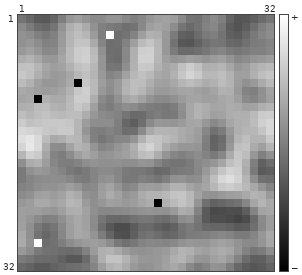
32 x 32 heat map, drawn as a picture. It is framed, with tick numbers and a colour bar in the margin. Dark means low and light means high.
Five lone cells stand out: two far higher and three far lower than their neighbours. No single row or column stands out from its neighbours. There are no regular stripes.
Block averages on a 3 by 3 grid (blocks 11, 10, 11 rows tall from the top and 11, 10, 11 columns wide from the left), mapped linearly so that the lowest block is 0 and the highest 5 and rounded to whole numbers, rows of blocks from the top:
4 3 1 / 5 1 4 / 1 1 0
